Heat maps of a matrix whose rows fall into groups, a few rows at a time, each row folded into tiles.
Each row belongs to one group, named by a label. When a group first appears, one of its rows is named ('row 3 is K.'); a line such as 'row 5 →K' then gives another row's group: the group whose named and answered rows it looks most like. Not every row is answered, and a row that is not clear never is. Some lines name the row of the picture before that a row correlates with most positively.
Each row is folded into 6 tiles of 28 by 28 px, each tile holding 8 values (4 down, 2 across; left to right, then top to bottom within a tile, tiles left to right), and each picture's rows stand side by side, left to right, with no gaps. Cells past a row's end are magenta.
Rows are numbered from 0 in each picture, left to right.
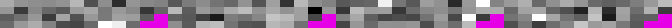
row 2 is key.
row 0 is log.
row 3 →log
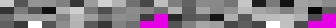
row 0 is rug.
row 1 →log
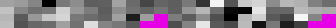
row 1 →key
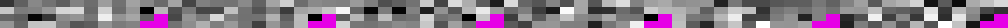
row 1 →rug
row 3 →rug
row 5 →log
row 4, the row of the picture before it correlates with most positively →0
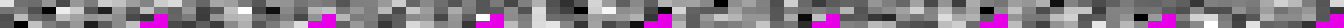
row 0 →rug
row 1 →rug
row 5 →log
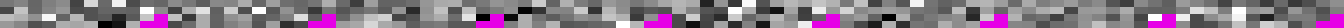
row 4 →rug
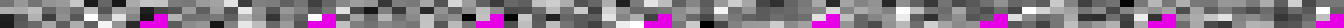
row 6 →key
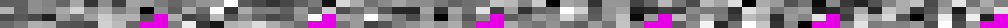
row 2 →log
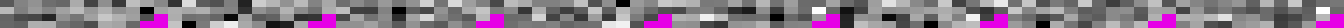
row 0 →log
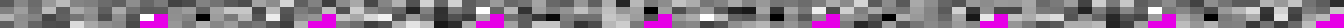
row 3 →log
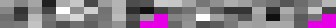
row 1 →log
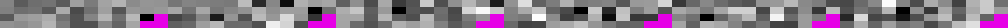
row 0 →rug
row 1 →log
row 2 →key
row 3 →log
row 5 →key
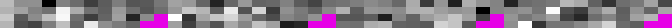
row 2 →log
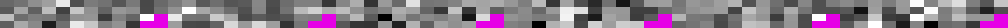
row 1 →key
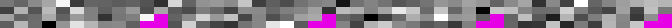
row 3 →rug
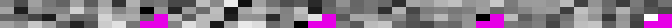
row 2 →rug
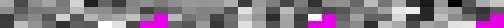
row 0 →log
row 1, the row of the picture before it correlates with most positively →3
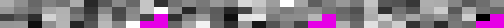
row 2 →rug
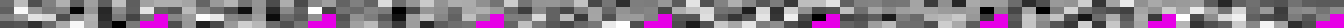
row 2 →key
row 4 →log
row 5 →log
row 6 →rug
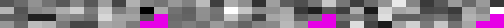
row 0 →log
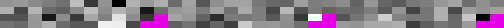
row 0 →log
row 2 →rug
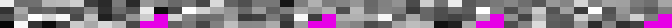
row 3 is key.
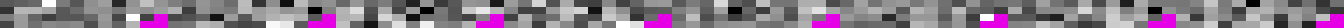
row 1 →log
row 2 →key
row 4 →key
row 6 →log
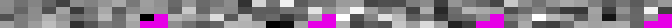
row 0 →rug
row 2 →key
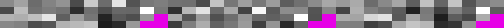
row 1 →key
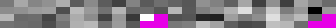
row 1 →log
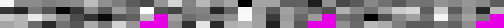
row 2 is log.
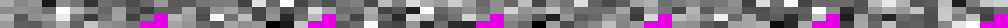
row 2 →key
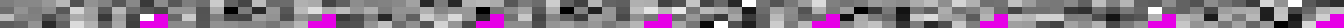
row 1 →key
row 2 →log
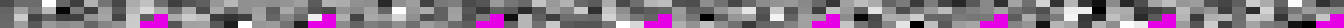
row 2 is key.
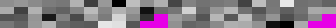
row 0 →log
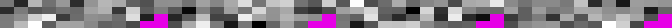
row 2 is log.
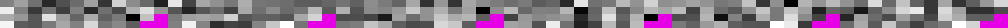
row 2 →log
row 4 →log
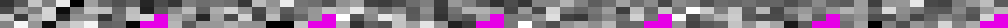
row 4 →key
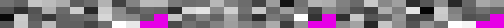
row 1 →key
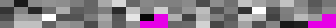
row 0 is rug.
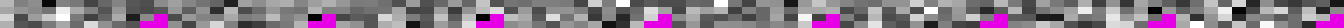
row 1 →rug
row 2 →rug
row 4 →key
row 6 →log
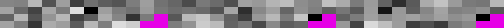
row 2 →rug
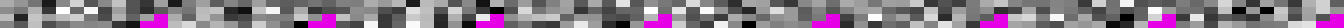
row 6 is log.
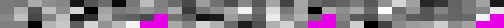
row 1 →log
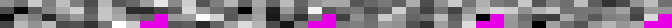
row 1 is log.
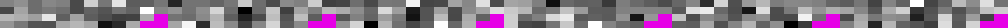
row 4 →key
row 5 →rug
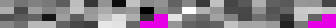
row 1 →key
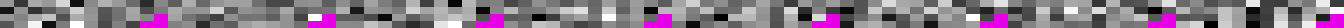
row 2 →log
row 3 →log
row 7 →rug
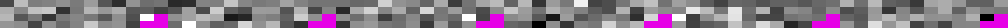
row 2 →key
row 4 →key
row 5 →rug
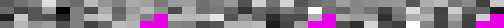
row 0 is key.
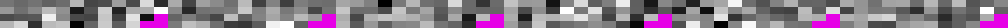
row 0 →rug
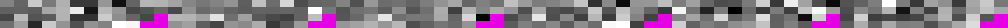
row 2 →rug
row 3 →log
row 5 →key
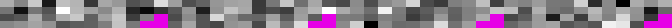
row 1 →rug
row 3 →log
